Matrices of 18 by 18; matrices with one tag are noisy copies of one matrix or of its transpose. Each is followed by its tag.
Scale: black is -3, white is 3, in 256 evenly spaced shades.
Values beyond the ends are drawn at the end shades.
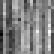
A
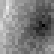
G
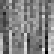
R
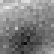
G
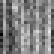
A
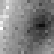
G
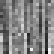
R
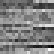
R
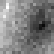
G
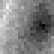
G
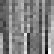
R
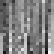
R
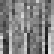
R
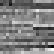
R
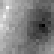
G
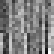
R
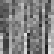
R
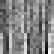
R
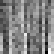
R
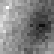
G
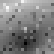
G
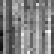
A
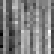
A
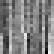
R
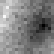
G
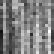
A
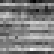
A
